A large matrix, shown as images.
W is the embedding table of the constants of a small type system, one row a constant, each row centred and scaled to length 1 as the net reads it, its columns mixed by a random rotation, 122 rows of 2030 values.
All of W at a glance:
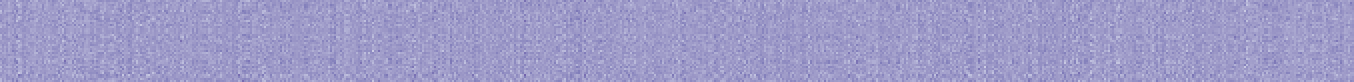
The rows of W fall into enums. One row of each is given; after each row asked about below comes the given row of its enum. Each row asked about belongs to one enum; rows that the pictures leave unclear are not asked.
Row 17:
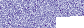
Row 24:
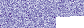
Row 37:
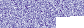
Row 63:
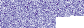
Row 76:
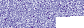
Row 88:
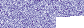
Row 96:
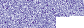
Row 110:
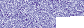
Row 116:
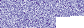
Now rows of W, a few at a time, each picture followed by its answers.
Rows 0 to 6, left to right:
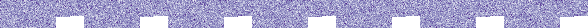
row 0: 116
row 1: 96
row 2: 110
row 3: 88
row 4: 17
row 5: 76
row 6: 110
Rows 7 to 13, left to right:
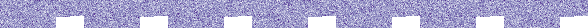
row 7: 88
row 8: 24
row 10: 110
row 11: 17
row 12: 24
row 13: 116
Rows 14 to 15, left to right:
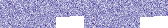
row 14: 17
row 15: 17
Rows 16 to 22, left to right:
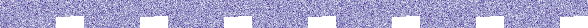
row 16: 63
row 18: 76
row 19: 37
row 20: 63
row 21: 24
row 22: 96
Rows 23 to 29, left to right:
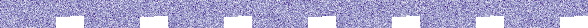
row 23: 116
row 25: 63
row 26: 110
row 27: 63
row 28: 63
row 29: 116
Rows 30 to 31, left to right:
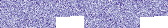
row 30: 116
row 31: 110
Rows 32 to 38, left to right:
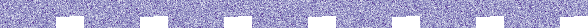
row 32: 96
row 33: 96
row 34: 76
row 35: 24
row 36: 116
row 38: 37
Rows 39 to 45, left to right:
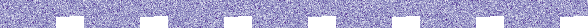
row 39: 96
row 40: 17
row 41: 76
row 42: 96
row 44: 110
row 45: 96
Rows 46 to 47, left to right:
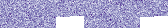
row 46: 24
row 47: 110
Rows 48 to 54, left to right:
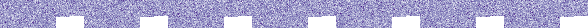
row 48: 96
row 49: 88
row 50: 24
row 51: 17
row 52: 63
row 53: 76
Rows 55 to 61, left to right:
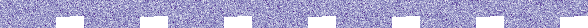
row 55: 17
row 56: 24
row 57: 96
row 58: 37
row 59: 24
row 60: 110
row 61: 110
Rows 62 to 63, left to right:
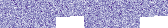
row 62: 37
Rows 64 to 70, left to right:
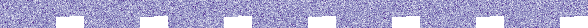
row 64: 96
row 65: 88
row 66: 63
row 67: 24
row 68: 76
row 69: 17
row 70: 76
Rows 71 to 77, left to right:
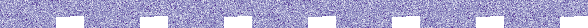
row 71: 110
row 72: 76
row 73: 96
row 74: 110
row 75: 76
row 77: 24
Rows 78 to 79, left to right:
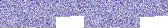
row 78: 116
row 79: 116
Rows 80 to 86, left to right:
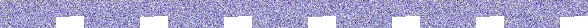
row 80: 17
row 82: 37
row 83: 116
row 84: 96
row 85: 17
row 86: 110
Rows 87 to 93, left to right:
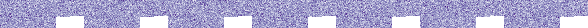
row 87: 24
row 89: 110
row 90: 24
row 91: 24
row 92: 63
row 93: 24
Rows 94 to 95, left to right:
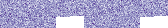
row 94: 24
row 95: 17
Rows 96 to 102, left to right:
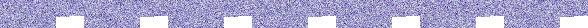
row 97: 110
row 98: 76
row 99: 17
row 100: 17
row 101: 63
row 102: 88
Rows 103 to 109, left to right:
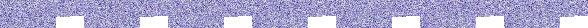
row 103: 24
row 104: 37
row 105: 17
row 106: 63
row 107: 76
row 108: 63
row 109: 63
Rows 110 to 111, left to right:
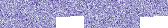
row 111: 96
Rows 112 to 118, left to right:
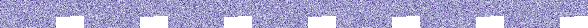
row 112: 116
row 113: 96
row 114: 37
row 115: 96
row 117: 63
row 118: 76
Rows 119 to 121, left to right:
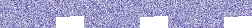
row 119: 37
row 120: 17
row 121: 76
